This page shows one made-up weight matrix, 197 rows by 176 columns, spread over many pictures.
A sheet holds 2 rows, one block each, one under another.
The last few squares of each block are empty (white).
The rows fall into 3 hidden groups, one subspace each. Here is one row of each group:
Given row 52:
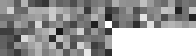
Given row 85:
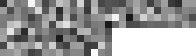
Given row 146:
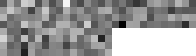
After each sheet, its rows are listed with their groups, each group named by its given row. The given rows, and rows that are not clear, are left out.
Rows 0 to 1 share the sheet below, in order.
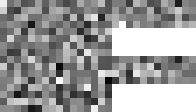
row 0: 146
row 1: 85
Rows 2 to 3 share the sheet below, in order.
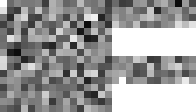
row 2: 146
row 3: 146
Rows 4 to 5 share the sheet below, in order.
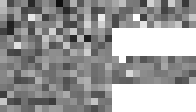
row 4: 85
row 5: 85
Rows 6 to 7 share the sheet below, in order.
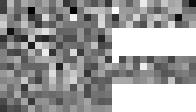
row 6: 52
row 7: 52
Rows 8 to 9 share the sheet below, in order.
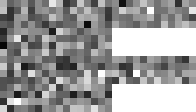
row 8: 146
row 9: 85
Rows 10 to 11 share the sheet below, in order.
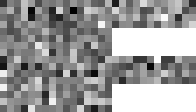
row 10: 52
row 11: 146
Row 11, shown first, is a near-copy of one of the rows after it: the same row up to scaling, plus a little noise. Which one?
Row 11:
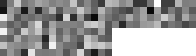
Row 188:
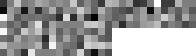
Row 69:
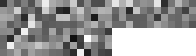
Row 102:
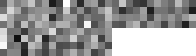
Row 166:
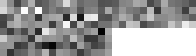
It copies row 188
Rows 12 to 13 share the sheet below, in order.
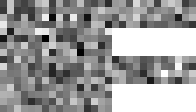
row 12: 52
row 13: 52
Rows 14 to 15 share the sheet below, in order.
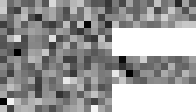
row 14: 146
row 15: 85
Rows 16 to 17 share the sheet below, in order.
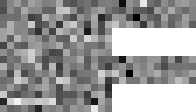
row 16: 85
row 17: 85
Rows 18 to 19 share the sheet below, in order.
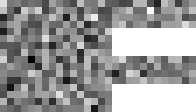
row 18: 146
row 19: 85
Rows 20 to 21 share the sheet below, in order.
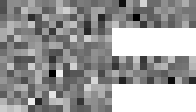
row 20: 85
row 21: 52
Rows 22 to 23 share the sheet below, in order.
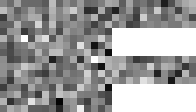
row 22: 52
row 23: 52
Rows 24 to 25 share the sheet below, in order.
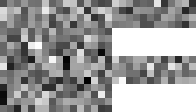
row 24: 146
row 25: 146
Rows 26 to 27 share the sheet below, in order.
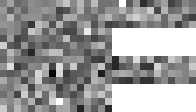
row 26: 85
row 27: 52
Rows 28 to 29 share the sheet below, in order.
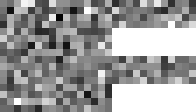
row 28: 52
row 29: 85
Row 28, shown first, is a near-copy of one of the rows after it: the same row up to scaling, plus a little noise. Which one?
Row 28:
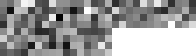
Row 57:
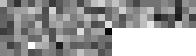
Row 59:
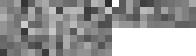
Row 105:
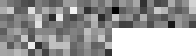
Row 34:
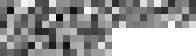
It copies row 34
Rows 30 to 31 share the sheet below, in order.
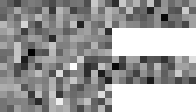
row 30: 146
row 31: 52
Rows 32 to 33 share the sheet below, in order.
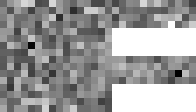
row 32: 52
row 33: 52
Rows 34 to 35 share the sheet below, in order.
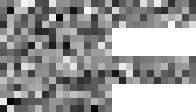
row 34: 52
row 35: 85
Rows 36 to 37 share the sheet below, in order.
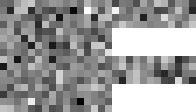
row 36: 52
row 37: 52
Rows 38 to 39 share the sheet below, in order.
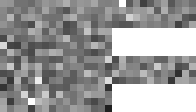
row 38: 85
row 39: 52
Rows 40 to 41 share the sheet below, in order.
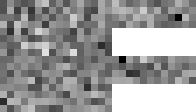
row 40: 52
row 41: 85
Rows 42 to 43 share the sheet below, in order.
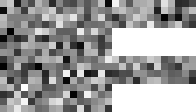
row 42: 52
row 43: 146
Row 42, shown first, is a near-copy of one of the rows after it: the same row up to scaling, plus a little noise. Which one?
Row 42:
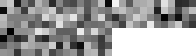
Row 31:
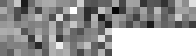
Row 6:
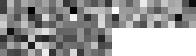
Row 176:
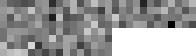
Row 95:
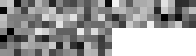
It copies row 95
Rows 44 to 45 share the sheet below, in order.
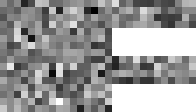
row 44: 52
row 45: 52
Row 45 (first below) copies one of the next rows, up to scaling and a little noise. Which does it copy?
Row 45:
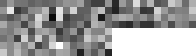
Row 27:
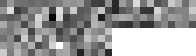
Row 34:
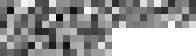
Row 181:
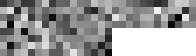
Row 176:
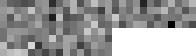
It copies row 27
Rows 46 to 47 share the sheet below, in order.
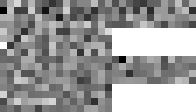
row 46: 146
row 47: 85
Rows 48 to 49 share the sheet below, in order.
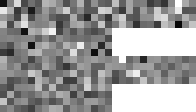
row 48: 52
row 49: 85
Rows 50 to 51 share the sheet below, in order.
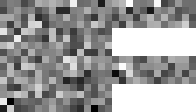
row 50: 146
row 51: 85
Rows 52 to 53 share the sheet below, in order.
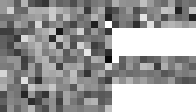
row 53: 52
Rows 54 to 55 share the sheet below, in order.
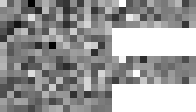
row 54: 85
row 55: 85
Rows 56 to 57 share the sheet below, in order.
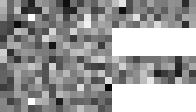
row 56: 85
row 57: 52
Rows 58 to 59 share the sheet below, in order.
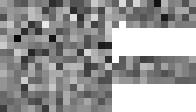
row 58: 146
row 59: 52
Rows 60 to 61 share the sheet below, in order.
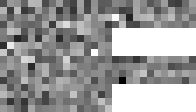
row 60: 85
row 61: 146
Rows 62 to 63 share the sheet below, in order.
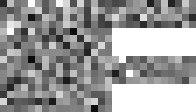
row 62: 85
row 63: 85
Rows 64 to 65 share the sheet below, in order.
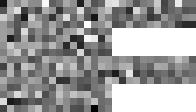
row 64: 146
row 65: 85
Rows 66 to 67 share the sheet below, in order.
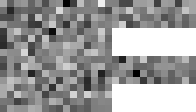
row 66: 146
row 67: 85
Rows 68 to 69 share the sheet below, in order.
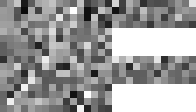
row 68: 52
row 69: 146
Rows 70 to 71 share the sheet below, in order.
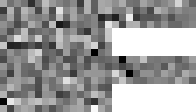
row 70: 85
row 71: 85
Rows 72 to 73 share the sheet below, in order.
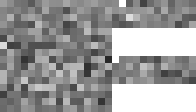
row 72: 85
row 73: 52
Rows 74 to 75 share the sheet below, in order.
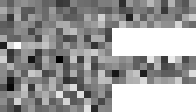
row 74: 85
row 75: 85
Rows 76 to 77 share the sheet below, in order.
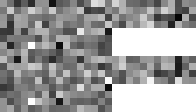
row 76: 52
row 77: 52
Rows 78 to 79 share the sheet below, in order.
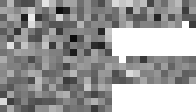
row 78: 146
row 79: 85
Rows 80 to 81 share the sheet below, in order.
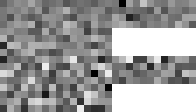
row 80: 85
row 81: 146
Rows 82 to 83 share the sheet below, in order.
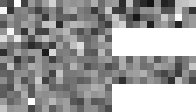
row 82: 52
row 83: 52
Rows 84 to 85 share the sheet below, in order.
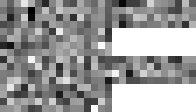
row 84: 146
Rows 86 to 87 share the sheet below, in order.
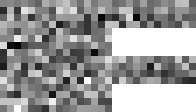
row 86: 85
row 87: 146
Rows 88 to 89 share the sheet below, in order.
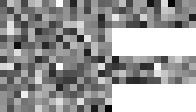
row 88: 85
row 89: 52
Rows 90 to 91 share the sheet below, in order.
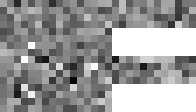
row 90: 52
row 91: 52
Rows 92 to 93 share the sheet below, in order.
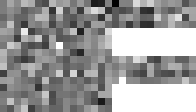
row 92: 52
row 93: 146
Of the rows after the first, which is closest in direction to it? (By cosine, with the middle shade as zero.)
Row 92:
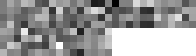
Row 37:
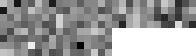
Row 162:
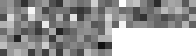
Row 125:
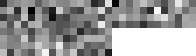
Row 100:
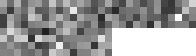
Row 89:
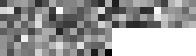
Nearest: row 89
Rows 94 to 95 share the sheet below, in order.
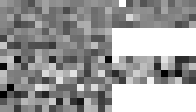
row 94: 85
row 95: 52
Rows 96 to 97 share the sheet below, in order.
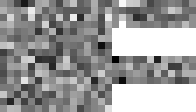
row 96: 146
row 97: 146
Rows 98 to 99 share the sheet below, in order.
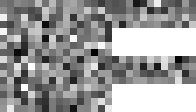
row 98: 146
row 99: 52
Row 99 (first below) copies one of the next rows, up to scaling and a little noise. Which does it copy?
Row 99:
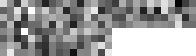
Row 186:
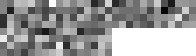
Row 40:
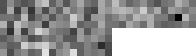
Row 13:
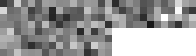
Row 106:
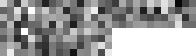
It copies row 106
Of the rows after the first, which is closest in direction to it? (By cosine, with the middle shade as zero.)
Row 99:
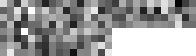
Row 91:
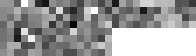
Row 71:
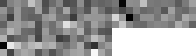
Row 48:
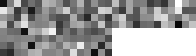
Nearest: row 91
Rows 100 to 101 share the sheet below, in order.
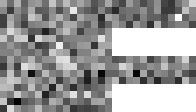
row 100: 52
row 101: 85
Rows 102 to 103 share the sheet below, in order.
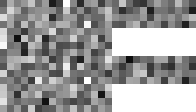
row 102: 146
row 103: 146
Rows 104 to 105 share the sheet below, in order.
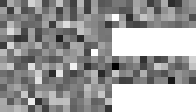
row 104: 85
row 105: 52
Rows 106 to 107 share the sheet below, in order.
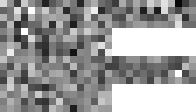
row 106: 52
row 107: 52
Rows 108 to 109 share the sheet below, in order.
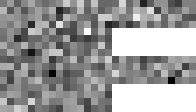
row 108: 85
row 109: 52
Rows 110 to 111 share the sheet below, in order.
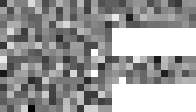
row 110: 85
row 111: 146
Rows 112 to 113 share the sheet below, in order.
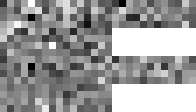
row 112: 85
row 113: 52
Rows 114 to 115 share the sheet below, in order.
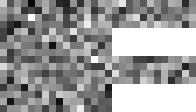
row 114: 85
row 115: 52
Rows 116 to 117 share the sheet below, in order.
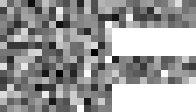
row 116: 85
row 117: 52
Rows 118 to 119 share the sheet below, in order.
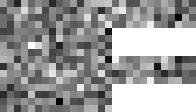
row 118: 52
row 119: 52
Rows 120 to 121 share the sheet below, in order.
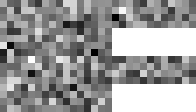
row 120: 85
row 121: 85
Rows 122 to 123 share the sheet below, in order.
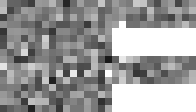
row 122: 146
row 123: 146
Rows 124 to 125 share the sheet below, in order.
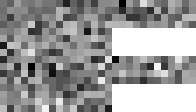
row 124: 85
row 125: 52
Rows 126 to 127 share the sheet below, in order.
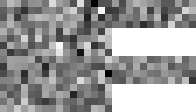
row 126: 52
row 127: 146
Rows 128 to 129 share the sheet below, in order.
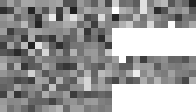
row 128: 52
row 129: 85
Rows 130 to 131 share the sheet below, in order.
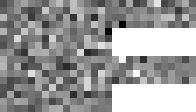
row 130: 146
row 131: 85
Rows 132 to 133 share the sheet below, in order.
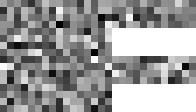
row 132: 85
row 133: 52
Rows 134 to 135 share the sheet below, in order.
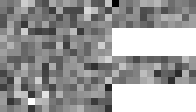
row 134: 52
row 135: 52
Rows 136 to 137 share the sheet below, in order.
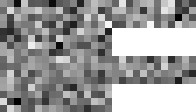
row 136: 52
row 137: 85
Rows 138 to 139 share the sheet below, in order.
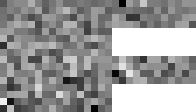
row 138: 85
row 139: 85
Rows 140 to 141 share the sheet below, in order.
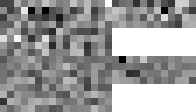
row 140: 52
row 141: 85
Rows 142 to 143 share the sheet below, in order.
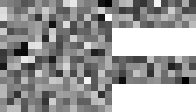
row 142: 146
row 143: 146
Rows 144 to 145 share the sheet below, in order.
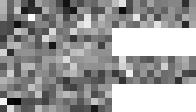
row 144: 85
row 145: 85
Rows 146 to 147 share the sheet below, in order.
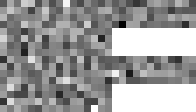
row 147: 85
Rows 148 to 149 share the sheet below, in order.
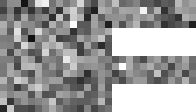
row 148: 52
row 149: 85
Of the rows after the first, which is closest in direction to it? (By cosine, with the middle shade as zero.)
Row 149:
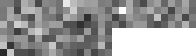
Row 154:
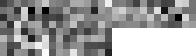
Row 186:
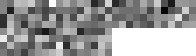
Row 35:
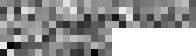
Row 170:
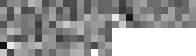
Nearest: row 35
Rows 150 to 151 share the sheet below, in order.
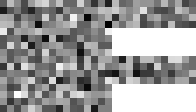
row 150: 52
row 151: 85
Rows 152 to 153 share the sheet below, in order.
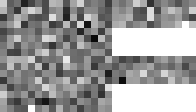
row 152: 146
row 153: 146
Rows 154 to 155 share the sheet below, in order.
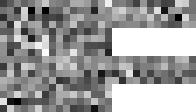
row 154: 52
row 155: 85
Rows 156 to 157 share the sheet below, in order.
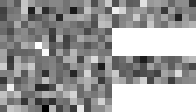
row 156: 52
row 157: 52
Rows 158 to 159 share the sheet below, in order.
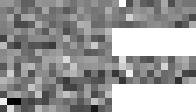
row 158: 85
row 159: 85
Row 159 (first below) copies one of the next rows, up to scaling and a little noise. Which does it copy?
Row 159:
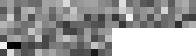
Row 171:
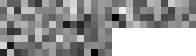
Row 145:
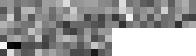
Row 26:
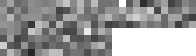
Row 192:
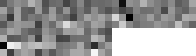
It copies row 145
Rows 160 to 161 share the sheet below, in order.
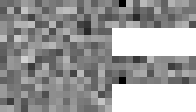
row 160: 85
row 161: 146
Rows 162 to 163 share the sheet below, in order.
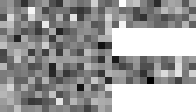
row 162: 146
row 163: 52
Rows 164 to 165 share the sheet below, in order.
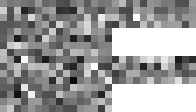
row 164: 85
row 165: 52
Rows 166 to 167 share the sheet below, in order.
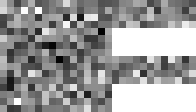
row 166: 146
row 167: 85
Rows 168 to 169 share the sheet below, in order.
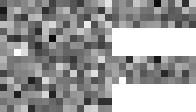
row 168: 146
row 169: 146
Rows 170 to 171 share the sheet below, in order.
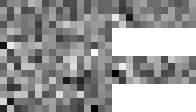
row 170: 85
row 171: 85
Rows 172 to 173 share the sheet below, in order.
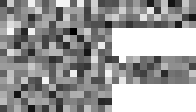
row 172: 85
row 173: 146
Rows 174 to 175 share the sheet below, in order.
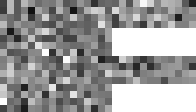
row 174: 52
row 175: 146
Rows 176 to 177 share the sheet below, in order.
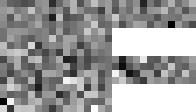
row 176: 52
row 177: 85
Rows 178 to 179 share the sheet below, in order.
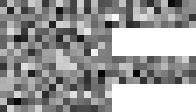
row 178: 85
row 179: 85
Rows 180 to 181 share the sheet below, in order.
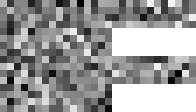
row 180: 85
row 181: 52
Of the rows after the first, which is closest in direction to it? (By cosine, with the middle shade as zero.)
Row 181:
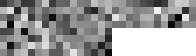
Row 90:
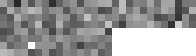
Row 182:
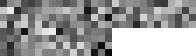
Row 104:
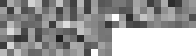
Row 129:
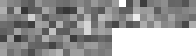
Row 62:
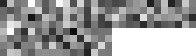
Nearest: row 182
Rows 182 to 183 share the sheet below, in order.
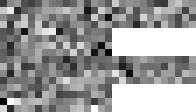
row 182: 52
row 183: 85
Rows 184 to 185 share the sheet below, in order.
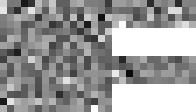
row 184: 146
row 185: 85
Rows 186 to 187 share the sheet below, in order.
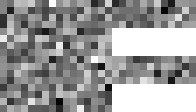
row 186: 52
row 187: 52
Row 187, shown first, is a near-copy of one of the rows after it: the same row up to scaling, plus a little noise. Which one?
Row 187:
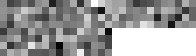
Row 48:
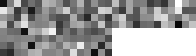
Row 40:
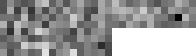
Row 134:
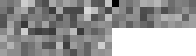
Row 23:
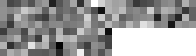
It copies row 23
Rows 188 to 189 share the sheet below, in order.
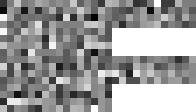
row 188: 146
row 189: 85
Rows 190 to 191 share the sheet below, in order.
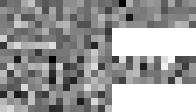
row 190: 85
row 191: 52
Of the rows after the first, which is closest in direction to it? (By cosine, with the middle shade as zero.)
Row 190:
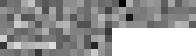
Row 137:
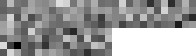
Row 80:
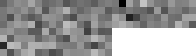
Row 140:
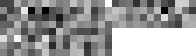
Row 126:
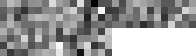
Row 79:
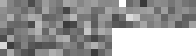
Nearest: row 80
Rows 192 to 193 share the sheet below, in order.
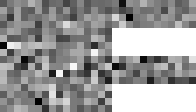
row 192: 85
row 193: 52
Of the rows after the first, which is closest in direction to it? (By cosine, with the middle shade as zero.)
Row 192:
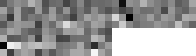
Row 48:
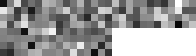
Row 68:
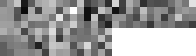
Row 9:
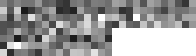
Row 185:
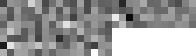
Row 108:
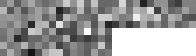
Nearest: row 185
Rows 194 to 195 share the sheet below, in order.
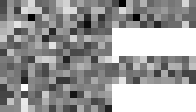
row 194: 85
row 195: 146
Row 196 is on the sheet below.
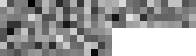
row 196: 85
